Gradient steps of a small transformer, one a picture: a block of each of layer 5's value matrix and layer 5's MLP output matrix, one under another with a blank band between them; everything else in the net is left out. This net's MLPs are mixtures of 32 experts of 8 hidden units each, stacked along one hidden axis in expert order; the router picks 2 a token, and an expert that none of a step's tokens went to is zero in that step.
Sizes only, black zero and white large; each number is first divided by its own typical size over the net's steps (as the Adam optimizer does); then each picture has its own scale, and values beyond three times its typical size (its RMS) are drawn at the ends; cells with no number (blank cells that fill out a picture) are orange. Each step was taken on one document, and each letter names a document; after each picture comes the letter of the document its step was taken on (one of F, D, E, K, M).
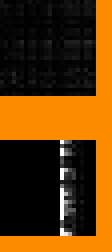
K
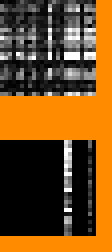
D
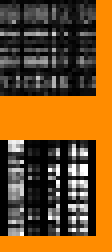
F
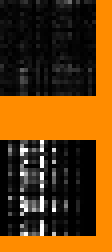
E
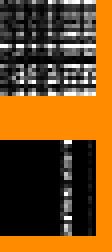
D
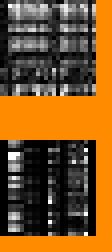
F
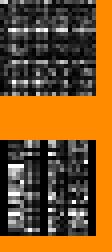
F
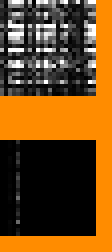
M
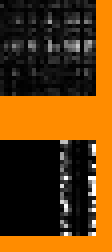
K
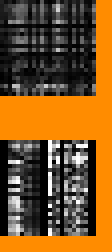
F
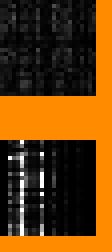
E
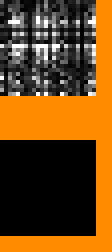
M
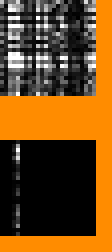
M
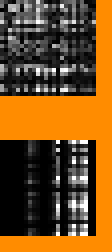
F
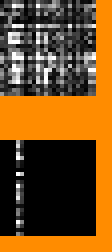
M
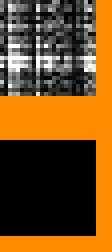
M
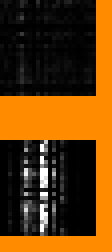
E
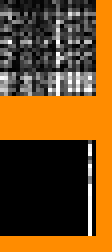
D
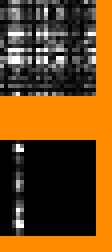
M
